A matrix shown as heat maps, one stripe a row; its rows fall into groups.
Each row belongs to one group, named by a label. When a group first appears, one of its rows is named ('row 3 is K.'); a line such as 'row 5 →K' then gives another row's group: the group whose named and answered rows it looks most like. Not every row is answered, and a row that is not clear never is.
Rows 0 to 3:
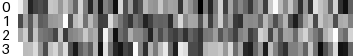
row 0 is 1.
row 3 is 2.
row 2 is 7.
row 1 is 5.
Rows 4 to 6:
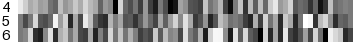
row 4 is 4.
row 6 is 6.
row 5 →5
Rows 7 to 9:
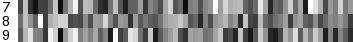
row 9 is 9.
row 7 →9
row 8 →2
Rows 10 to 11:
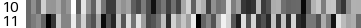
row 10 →5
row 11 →6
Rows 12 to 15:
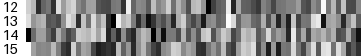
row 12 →1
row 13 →5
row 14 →9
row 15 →6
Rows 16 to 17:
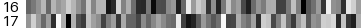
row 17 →1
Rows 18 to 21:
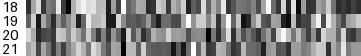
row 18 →9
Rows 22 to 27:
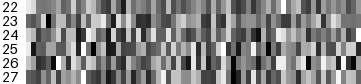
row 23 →5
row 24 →1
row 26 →1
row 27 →6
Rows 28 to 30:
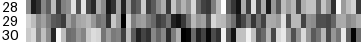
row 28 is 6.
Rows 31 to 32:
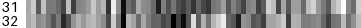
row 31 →7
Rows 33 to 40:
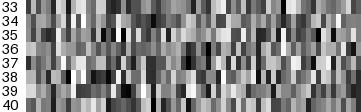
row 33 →9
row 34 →5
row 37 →9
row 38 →6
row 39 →2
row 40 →9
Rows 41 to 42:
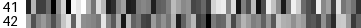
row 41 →9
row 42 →4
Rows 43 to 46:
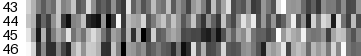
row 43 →1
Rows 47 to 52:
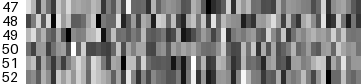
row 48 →2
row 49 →7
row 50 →6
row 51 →7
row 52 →4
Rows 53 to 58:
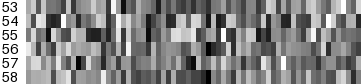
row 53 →7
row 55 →6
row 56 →4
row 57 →1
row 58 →4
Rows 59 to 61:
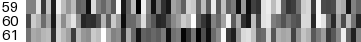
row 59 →2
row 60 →2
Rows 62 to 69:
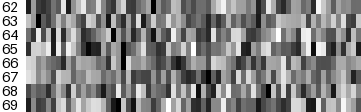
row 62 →9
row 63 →1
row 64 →2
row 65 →2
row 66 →7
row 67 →4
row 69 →9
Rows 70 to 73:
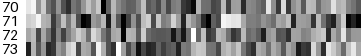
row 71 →2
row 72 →7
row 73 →5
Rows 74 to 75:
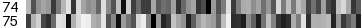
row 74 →4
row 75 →9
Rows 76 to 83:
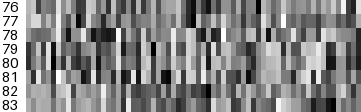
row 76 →1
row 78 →6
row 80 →2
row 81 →2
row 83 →4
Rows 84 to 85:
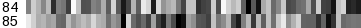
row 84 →2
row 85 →4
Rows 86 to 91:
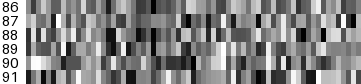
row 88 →5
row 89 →9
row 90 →7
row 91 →9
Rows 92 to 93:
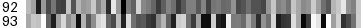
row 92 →7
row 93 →5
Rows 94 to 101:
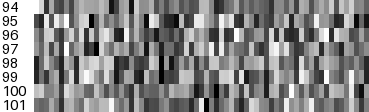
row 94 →7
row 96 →5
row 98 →9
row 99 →9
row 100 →1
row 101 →4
